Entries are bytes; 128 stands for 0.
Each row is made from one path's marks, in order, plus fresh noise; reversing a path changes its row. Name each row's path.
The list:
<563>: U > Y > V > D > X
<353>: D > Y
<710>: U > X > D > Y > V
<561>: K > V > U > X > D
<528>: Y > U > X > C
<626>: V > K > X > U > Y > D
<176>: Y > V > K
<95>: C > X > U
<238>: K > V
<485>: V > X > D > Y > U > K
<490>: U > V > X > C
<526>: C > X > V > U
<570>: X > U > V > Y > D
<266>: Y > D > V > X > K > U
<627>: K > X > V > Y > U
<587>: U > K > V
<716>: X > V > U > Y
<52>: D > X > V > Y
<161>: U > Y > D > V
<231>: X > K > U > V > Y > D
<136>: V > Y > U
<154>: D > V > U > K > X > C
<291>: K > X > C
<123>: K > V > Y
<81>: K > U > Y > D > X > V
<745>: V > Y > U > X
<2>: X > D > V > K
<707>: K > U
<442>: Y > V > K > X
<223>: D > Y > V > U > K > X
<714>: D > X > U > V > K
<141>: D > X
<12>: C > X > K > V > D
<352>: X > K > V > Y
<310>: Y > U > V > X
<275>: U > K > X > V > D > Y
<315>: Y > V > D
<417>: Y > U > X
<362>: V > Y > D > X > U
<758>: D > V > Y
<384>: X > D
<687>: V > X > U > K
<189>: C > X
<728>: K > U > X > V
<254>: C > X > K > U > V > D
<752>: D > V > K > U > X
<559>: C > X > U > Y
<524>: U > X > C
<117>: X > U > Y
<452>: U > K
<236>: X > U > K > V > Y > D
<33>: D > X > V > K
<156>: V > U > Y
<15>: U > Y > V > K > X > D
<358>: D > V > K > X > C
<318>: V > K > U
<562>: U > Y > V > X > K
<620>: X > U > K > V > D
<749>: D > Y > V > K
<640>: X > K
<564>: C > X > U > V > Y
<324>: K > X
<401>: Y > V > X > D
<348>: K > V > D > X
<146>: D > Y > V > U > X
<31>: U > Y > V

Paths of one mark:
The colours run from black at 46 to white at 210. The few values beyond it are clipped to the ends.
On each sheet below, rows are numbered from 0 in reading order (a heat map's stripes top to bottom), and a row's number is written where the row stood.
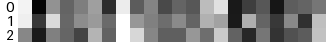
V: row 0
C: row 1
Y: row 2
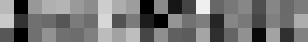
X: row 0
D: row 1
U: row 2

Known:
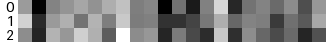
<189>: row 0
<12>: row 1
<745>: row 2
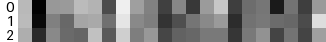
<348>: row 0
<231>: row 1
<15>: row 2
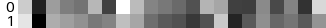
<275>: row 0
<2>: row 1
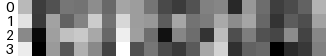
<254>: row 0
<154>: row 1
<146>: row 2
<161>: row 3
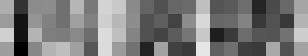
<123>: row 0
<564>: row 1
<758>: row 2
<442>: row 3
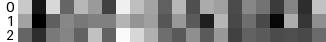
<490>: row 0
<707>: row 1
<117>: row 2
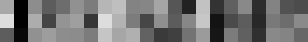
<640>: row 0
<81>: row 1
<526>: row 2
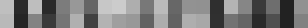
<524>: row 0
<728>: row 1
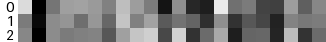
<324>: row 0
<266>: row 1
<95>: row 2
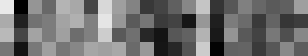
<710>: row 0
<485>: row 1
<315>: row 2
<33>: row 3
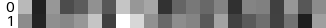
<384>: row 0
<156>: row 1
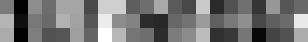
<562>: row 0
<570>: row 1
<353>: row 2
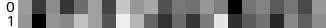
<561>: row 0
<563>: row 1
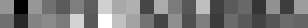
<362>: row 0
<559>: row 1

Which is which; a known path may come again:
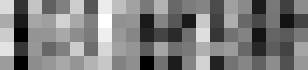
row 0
<291>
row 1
<417>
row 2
<141>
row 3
<154>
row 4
<189>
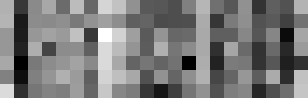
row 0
<352>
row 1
<714>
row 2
<716>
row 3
<528>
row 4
<452>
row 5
<627>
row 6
<620>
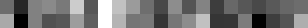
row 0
<559>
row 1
<353>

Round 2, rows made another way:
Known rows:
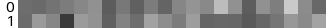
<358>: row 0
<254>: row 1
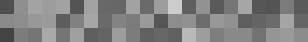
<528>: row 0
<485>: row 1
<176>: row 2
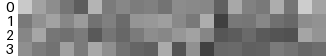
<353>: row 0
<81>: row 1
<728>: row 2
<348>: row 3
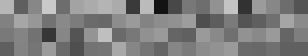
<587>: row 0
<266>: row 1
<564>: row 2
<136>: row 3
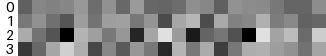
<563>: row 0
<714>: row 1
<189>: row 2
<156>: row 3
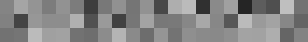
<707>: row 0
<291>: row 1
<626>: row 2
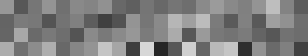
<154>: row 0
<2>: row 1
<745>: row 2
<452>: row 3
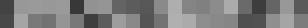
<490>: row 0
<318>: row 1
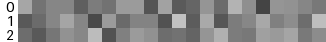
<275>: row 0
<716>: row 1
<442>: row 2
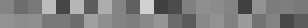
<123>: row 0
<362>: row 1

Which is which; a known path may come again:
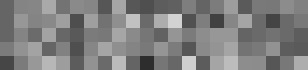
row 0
<315>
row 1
<417>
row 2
<136>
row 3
<570>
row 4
<31>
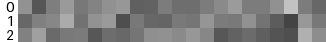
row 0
<154>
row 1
<401>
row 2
<728>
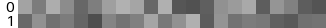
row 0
<236>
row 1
<745>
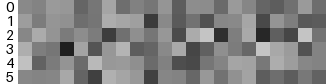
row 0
<485>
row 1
<620>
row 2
<707>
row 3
<95>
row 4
<223>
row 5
<687>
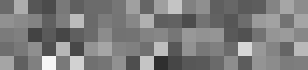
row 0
<752>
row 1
<12>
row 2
<758>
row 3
<559>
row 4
<238>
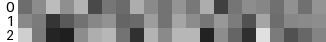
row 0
<161>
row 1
<33>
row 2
<141>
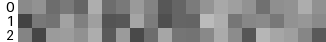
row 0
<749>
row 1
<176>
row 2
<291>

